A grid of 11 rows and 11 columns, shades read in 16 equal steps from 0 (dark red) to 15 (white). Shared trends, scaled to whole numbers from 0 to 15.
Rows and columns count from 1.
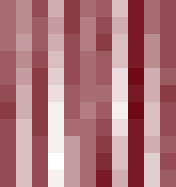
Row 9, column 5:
9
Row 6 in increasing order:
1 3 3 4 5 6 6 10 10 13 13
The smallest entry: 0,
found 2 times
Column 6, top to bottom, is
6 7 7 6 6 6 7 6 6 6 6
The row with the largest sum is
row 10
